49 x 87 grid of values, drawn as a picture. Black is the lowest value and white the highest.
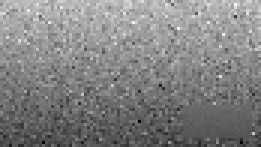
Odd patch: calmer, in the bottom right. Stripes: none. Calmest part: bottom right. Slope: up to the top.
